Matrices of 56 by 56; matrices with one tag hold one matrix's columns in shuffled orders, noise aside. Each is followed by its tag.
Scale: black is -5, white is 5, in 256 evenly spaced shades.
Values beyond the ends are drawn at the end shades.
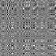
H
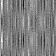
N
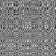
H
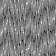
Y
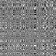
H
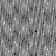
Y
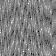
Y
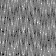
Y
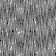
Y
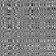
H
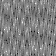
Y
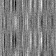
N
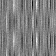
N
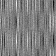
N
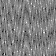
Y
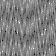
Y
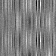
N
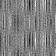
N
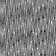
Y
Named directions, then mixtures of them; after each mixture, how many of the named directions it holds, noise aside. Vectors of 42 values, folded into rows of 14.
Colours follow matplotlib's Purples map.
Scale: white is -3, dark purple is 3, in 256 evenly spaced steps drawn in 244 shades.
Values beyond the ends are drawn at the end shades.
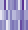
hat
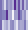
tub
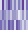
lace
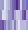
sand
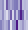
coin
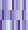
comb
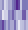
one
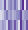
two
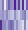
three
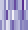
two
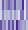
three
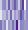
three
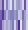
two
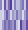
three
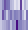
three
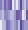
two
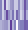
two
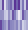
two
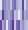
three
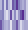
three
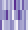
one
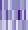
two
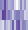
two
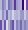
three
